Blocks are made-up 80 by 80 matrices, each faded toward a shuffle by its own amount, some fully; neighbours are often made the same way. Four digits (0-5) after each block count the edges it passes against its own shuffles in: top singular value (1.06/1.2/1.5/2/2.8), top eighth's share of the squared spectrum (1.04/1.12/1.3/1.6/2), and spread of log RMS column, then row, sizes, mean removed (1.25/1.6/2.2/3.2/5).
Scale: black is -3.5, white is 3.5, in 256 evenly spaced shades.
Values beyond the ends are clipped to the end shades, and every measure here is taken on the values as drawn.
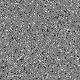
1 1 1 1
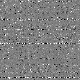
3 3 1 3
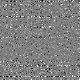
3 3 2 3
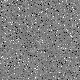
0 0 0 0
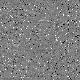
3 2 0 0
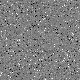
2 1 0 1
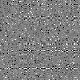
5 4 2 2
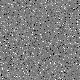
0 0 0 0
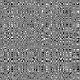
5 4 3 3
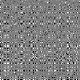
5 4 3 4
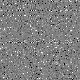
4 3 1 2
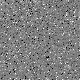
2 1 0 0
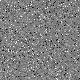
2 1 0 0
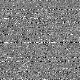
2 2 0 3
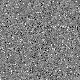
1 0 0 1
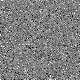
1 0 0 0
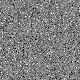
0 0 0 0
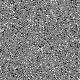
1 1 0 0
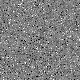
1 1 0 0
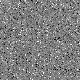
2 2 0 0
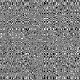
5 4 3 3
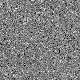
0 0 0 0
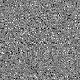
4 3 1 2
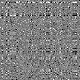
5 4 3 3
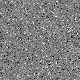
2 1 0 0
